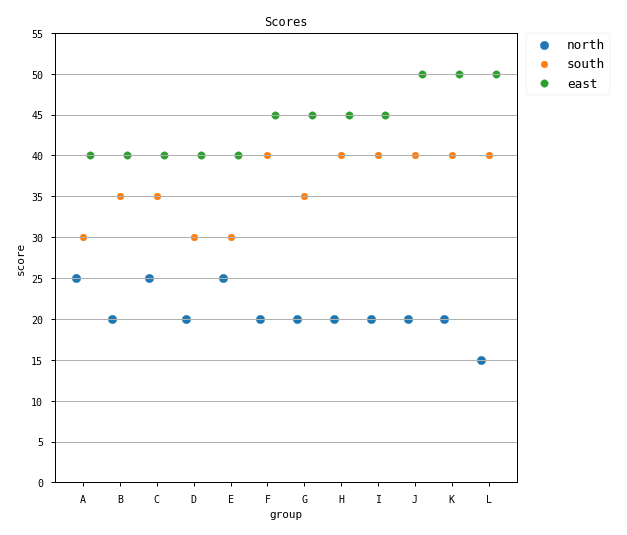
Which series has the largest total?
east
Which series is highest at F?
east
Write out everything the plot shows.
Title: Scores
x-axis: group, ticks A B C D E F G H I J K L
y-axis: score, ticks 0 5 10 15 20 25 30 35 40 45 50 55
Legend: north, south, east
Values:
north: 25 20 25 20 25 20 20 20 20 20 20 15
south: 30 35 35 30 30 40 35 40 40 40 40 40
east: 40 40 40 40 40 45 45 45 45 50 50 50
